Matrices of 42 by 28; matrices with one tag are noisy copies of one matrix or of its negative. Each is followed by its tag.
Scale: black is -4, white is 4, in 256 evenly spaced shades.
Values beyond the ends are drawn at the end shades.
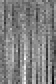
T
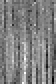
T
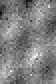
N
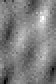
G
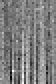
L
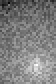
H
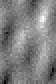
G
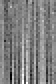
L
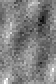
G
